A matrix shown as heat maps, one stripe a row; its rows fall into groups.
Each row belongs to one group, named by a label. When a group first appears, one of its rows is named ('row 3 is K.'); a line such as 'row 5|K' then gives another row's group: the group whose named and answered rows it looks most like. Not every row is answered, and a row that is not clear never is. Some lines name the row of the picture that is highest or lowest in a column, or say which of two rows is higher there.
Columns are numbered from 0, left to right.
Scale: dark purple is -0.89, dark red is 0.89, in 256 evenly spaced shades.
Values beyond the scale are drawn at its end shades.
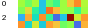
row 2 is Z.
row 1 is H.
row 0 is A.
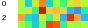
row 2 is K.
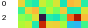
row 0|K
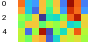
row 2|A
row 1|K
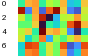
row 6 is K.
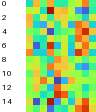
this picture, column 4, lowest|11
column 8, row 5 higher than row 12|Yes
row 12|H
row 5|K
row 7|K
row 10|H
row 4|A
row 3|K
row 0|Z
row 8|H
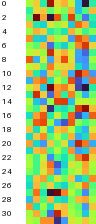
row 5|K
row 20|K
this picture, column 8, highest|15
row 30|H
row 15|A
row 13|H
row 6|A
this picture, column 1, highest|2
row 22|A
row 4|H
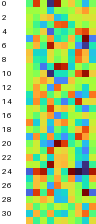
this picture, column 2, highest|24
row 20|H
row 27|Z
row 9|H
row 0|H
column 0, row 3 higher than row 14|Yes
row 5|Z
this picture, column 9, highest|24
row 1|A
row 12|H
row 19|Z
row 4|A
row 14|Z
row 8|K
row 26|H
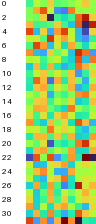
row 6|H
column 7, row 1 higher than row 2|No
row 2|A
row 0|Z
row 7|K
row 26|Z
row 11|H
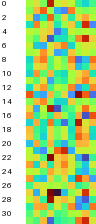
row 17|Z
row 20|Z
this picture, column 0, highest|13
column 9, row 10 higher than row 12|No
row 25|K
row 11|A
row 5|A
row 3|Z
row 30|Z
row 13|K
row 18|K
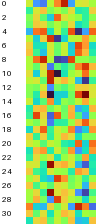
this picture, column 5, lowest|8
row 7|K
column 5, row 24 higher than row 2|No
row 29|K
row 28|H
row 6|K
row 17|A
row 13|A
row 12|A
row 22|Z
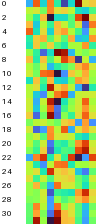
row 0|Z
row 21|A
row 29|H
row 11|Z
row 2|A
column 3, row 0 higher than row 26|Yes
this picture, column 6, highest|22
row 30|H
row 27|A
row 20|A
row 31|H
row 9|A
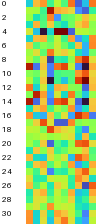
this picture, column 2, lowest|4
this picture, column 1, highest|13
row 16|K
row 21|Z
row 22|K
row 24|A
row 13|H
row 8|A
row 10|A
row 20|A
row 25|K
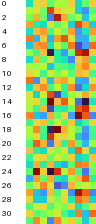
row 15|A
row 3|K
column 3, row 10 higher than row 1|No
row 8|Z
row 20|H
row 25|Z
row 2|H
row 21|K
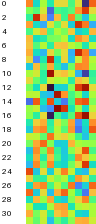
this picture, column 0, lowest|14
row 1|A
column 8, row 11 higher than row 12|No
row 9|Z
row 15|H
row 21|Z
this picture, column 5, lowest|14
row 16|A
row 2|H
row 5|K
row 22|Z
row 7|K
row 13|H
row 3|K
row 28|Z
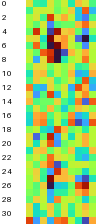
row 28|H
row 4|H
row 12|K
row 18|H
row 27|A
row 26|A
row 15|Z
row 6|H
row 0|K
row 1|Z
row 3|A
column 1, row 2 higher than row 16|No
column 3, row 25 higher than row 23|Yes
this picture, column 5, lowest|7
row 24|H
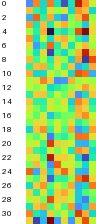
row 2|Z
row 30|K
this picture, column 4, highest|23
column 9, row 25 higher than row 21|Yes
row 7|A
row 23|H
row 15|K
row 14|K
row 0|Z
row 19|A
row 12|A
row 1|K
